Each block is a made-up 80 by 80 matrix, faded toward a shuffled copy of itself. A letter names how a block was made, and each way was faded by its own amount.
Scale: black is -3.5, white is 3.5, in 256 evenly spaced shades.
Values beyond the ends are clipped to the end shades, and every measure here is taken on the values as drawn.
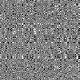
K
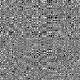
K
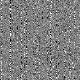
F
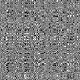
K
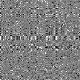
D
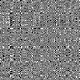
K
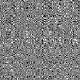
K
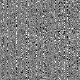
F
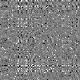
D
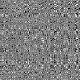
K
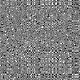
D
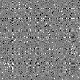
D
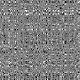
K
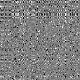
D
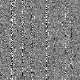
F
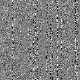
F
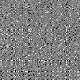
D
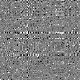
D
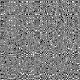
D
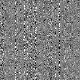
F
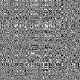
K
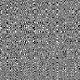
K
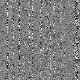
F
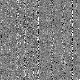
F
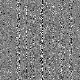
F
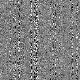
F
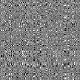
K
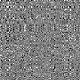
K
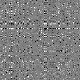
D
